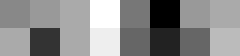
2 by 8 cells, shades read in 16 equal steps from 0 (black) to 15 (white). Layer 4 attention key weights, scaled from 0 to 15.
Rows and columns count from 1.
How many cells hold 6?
2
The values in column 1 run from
8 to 10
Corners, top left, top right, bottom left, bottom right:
8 10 10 11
